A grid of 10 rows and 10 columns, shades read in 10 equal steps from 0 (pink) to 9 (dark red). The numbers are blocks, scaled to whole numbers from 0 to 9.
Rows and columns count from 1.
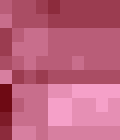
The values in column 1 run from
2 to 9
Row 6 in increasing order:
2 5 5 5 5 5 5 5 6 6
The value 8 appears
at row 9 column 1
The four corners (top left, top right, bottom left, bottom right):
4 6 7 2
